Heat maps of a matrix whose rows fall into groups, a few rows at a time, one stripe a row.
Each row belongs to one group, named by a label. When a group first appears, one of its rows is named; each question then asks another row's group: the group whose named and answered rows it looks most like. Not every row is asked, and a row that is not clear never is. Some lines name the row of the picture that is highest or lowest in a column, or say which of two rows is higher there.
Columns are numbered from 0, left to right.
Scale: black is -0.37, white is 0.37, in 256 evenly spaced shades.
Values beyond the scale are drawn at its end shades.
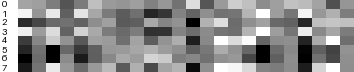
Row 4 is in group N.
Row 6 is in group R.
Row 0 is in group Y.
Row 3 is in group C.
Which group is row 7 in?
N
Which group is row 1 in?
C
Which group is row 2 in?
N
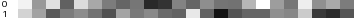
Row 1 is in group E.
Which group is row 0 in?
C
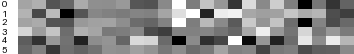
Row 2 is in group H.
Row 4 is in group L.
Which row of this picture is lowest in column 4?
4
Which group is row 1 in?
Y
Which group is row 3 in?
C
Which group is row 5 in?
R
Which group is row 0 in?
H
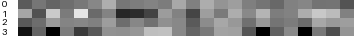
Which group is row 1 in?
C
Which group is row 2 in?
N
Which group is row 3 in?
R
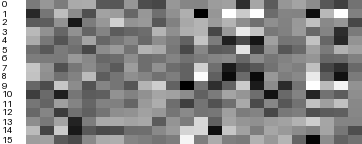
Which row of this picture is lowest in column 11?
9
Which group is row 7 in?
E
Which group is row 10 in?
R
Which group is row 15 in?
H
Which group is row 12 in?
R
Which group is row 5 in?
L
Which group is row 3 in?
Y
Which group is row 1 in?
N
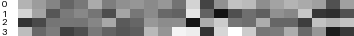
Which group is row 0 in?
Y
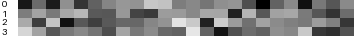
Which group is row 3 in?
E
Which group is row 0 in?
R
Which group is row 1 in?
H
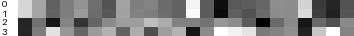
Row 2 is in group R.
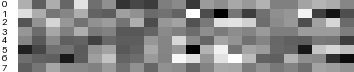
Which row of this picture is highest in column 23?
5
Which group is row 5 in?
N
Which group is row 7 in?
N
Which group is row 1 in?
E
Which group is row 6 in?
Y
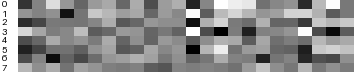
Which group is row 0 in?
N
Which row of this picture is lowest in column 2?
6
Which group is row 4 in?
N
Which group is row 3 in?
E
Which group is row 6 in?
R
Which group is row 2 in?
N
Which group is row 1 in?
Y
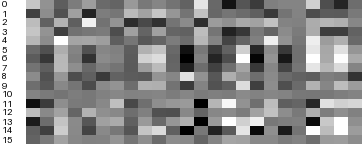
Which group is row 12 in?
C
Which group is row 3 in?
E
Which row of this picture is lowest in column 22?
0
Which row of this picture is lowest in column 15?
3
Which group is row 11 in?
N
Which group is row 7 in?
L
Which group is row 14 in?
L
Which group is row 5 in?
L
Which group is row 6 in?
L
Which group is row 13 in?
N
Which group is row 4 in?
C
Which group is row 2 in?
C
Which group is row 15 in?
N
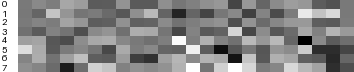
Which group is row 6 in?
H
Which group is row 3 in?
L
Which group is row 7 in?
Y
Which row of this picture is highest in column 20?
1
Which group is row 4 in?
H
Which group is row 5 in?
E
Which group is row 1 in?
L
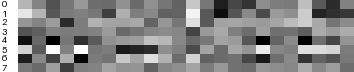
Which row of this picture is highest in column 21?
5
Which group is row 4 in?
R
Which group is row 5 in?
C
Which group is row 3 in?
N
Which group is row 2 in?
Y
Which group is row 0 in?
E
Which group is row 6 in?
R
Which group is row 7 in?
Y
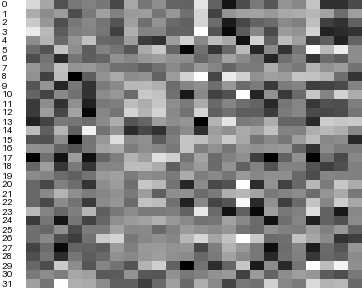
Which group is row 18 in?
R
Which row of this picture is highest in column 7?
12
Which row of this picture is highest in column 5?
26
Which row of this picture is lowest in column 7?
14
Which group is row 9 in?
R
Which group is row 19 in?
H
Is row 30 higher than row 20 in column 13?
Yes
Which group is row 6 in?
R
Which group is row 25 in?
Y
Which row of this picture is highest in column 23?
13
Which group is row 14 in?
C
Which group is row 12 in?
R
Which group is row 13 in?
N
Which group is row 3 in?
E
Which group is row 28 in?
R
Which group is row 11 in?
R
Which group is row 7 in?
C
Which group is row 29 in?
L
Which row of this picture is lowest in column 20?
17
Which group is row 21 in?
N
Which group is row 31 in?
C
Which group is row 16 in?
H
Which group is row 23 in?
E
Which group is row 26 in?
Y
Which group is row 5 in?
L
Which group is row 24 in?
R
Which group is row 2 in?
E
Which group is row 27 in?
R
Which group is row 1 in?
Y
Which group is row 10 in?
L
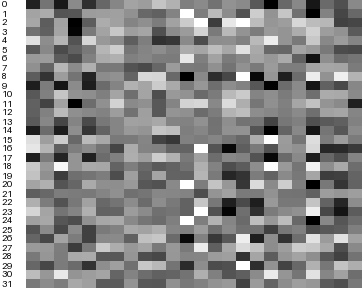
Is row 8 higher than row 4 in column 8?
Yes
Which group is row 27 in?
Y
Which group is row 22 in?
E
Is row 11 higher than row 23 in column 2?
Yes
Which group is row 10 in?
N
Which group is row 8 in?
L
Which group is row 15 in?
C
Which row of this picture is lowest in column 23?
11
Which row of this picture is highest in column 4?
4
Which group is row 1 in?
H
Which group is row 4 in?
C
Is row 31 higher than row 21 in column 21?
No
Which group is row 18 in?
C
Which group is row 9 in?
R
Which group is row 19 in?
E
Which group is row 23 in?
E
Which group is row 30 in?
C
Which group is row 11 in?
Y
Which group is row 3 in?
Y
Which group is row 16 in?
E
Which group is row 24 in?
H
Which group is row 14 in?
R
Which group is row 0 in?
R
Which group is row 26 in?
L
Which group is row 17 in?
R
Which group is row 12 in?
N
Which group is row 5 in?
Y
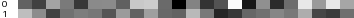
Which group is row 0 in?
L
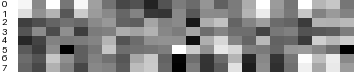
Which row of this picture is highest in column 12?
5
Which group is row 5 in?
Y
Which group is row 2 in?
N
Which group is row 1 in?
C
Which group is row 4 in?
N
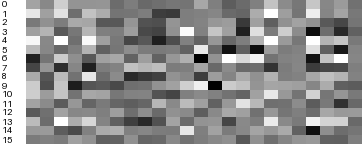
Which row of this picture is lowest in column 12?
6
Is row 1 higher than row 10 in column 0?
Yes
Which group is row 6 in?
N
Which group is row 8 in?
C
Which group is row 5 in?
E
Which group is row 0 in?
C
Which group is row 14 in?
H
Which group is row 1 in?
C
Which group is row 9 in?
Y
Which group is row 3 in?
H
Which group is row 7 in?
R
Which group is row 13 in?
C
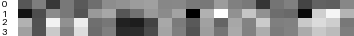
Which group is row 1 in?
N
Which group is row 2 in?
C
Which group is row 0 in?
R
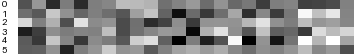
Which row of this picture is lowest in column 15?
0
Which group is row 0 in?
R
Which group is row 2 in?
C
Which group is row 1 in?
L
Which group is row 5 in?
Y
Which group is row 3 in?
N
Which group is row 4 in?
L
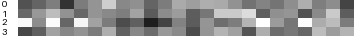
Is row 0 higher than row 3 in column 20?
Yes
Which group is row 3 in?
N
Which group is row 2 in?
C
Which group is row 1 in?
N
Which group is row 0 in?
Y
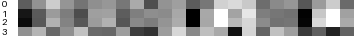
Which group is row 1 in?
N
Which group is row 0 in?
N
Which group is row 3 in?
H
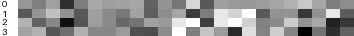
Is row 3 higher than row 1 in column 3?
No
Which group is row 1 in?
N
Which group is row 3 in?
H
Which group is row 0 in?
Y
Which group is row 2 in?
Y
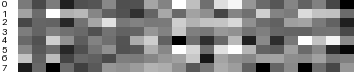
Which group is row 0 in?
Y
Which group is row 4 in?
L
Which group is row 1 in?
C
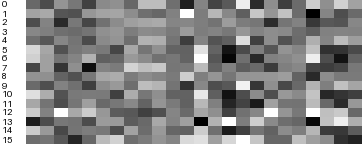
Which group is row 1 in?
H
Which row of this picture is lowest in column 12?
13
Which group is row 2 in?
R
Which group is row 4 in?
L
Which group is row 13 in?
N
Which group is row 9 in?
L
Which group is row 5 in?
E
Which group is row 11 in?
E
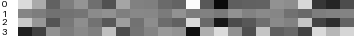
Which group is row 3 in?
N
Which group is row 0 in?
E
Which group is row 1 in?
H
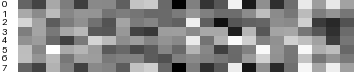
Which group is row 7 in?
L
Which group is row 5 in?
C
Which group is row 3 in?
H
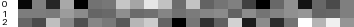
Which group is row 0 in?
R
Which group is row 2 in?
L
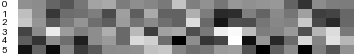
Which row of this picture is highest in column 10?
5
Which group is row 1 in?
E
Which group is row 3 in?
N
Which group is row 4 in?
L
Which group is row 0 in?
H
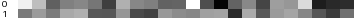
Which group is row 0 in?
E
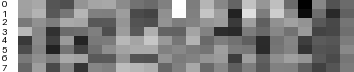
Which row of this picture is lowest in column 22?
1
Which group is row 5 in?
R
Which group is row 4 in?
R
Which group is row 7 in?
R
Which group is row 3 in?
E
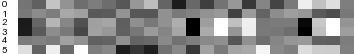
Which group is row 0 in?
L
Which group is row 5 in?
C
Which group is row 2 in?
N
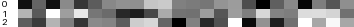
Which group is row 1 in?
C
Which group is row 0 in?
R
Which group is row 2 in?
L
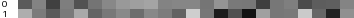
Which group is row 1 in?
E
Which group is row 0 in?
R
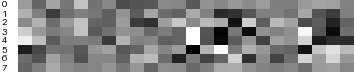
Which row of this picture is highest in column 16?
2
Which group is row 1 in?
E
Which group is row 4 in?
E
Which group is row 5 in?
N
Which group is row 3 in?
E
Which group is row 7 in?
N
